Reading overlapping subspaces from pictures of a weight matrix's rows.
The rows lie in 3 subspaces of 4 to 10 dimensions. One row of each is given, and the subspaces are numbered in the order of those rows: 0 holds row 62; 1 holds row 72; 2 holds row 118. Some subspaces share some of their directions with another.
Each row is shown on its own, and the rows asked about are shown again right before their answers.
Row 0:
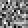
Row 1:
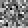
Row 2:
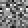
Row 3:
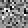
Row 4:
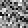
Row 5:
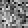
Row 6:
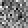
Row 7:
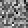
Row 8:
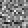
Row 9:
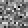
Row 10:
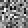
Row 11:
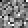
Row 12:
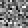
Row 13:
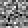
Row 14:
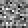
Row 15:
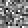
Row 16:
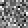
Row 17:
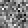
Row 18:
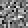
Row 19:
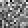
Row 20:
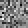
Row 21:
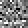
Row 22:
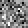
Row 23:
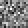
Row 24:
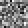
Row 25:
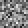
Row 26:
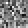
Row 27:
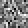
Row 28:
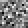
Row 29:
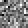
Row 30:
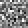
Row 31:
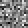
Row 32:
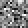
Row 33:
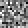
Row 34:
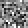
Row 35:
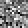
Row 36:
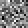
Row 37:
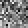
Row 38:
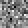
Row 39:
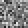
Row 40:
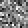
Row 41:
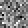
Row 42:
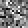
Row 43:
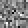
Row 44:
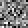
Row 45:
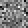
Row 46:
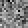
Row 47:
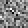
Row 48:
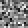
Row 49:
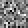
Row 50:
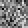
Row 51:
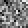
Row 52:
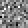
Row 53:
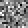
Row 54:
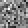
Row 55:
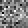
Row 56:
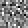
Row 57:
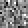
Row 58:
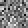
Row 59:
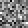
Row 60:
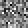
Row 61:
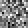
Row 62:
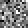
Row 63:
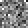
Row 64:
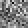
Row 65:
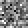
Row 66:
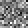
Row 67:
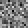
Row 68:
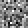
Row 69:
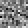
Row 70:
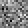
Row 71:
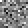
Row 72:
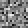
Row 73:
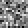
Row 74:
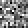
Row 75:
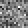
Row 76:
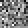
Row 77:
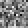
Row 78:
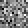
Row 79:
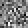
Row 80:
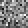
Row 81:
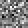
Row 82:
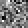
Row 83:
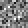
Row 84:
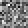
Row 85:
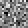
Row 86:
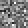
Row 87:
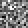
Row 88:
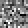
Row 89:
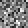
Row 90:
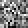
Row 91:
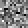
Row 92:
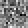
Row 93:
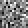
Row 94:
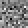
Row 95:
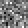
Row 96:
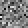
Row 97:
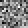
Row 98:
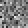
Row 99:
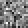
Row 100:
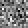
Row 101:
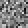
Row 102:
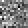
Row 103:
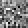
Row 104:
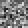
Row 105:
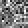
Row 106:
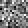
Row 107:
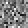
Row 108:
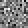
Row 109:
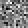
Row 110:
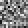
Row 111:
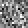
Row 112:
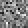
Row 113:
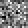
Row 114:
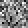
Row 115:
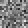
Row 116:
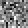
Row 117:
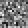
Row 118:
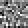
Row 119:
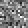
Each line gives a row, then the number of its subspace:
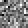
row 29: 0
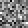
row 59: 1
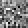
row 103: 0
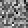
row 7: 1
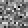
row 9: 0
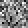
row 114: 0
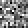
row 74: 0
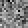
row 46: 1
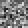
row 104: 2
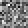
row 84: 2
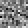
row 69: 2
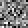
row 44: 1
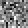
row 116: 2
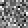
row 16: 0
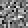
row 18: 1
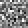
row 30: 1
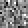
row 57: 1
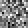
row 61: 1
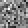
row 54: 0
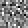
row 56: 0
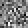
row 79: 1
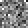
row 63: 1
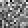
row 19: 1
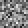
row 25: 1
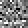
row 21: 1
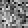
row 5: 1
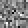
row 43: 1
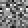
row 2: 1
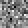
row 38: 2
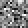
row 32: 1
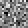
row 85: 1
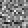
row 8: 1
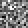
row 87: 2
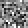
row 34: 1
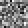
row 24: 2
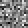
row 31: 1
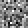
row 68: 1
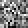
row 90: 0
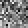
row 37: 1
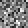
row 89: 1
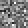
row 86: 1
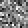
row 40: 1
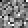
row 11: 1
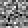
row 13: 2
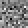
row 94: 2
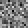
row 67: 1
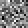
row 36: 0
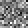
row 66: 1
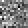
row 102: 0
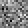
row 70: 1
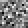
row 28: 1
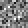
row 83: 1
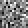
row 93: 1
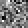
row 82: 0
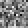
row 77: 1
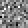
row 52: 1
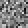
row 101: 0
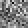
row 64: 1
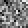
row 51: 0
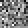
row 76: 1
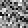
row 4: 1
